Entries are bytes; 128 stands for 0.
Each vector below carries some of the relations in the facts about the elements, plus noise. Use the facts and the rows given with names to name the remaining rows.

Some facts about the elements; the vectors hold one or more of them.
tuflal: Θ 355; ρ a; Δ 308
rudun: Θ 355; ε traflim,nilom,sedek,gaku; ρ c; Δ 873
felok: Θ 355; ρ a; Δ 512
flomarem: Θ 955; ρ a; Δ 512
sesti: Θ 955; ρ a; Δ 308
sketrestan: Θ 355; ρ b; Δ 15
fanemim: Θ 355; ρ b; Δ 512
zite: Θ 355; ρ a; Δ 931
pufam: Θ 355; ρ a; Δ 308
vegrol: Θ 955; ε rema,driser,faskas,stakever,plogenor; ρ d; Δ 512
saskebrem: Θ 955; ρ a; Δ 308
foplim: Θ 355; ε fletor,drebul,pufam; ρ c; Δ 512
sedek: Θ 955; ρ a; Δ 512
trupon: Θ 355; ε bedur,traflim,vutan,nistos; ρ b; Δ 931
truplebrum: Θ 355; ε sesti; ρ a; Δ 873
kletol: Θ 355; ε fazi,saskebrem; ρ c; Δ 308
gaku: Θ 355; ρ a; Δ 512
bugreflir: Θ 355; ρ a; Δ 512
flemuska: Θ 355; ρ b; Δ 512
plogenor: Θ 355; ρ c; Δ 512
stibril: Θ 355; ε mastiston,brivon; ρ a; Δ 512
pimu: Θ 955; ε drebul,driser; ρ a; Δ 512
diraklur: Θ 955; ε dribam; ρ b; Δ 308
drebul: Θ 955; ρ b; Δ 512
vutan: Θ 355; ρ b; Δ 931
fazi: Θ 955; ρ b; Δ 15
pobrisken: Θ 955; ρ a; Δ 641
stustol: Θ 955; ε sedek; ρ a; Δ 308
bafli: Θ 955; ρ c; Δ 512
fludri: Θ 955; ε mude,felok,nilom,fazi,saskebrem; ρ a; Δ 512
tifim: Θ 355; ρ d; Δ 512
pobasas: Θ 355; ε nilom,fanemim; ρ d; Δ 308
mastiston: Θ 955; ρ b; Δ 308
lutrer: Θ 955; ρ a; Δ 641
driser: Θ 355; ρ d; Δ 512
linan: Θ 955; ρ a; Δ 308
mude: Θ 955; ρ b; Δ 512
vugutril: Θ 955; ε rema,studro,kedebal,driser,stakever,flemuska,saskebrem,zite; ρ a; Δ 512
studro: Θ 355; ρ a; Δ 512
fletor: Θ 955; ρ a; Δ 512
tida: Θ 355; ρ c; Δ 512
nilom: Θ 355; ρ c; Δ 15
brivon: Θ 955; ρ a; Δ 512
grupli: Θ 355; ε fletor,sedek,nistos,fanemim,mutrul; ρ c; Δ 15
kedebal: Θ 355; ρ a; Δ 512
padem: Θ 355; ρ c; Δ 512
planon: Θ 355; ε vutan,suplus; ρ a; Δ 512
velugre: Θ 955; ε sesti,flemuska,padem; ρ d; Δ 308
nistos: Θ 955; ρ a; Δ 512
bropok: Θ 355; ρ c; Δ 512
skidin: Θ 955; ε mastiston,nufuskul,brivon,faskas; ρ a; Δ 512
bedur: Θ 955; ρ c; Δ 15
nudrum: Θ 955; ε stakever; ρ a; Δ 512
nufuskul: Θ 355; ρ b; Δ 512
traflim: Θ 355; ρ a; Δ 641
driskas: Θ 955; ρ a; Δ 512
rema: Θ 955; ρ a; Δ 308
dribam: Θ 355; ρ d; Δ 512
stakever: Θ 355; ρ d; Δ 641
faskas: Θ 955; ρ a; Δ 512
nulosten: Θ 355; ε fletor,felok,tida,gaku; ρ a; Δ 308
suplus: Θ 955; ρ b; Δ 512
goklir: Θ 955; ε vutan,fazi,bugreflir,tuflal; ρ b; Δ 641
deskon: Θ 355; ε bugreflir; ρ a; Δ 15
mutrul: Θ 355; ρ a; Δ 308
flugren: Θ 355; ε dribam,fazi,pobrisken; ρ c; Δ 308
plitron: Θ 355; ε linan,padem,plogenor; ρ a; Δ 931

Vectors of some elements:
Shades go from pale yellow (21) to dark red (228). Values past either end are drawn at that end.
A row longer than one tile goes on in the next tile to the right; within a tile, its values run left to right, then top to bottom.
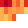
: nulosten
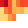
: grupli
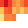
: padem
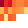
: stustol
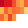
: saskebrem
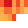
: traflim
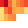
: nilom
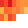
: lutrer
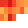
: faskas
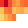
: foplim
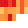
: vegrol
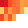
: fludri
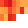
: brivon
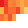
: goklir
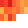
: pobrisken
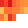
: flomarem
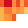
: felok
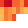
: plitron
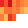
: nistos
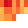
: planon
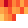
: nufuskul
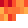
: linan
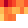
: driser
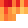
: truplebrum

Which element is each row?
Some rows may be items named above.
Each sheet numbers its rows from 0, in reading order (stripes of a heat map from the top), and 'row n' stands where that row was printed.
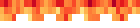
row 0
trupon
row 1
plogenor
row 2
fazi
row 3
driser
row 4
velugre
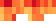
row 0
zite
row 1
flemuska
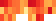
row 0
fludri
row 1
mastiston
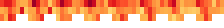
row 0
skidin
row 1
stibril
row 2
stakever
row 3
nulosten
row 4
drebul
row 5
bedur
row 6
rudun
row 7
bafli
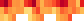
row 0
pobasas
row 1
nilom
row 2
tuflal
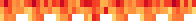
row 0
dribam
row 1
sketrestan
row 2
vutan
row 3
mastiston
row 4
tifim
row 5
flemuska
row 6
deskon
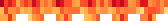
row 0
velugre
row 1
tifim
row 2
diraklur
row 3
fanemim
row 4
rema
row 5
fazi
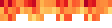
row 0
sesti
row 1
rudun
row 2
sedek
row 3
stustol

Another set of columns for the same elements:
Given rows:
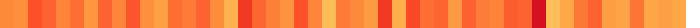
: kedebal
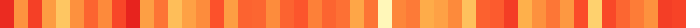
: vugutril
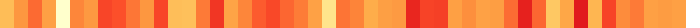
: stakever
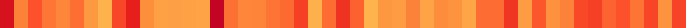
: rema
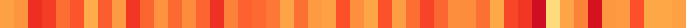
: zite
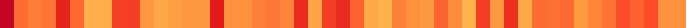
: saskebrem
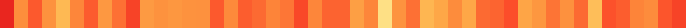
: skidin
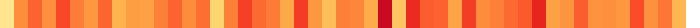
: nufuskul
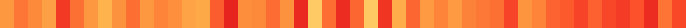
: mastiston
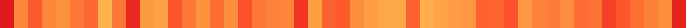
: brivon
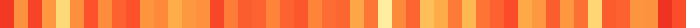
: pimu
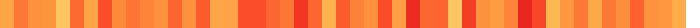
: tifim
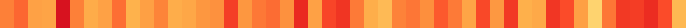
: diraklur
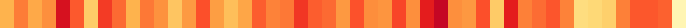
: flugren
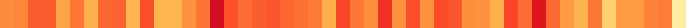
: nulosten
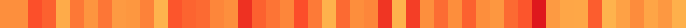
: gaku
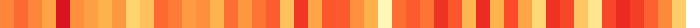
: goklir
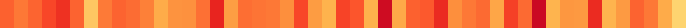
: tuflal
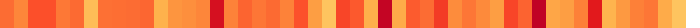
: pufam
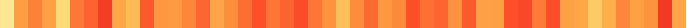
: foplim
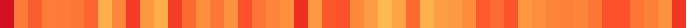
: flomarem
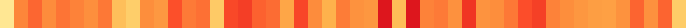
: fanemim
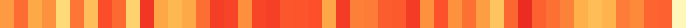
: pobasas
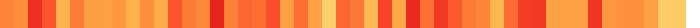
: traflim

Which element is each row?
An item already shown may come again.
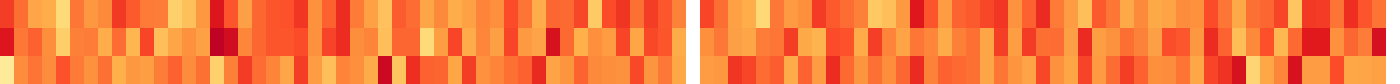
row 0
velugre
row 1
velugre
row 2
stustol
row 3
bedur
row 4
nufuskul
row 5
zite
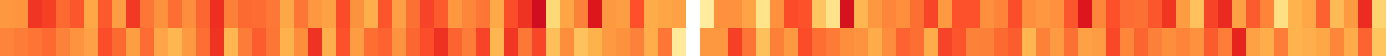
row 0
zite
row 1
grupli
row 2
deskon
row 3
stibril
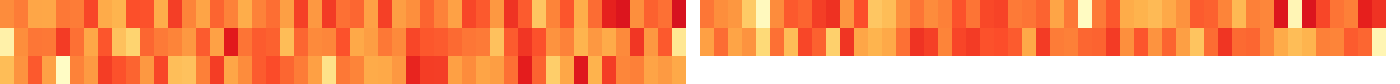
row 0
bedur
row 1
vegrol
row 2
trupon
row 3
pobasas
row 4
stakever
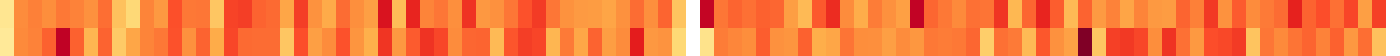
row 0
fanemim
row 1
linan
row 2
vutan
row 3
sketrestan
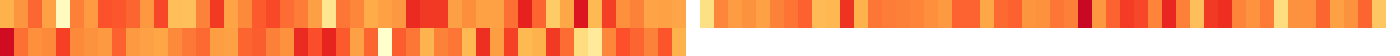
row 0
stakever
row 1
nilom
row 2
fludri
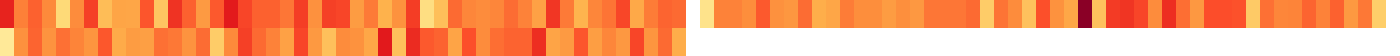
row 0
sedek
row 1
sketrestan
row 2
flemuska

